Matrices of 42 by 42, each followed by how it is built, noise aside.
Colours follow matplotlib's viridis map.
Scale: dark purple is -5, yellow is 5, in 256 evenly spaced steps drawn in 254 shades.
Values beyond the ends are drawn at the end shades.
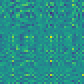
low rank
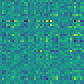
low rank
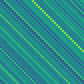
Toeplitz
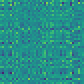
low rank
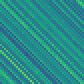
Toeplitz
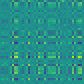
low rank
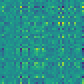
low rank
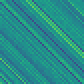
Toeplitz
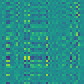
low rank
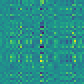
low rank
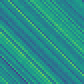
Toeplitz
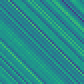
Toeplitz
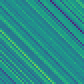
Toeplitz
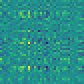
low rank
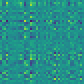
low rank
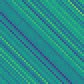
Toeplitz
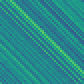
Toeplitz
